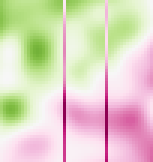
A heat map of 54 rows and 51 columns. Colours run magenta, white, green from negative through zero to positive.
Columns 22 and 36 stand out from the rest. The ninth with the highest average is the top left. The top left is the calmest part. There is an overall slope up to the top left. On average the colour sits 50% of the way up the scale.
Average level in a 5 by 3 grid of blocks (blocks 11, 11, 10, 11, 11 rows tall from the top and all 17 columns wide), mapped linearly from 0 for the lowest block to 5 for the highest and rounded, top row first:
544 / 543 / 431 / 410 / 220
